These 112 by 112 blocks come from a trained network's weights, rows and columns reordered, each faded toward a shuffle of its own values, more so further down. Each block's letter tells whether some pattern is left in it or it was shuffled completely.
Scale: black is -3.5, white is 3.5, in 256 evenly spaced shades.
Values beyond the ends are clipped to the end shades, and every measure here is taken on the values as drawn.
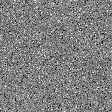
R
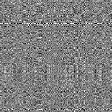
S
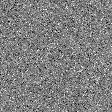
R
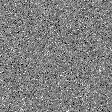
R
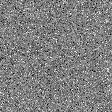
R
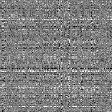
S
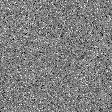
R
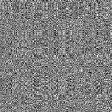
S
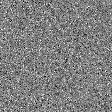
R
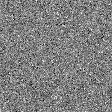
R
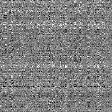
S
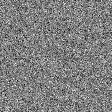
R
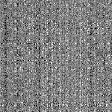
S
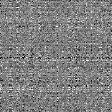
S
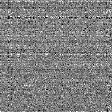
S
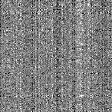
S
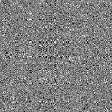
S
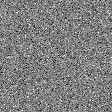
R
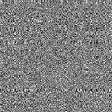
S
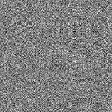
S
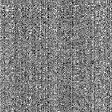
S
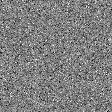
R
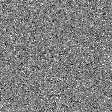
R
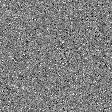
R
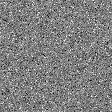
R
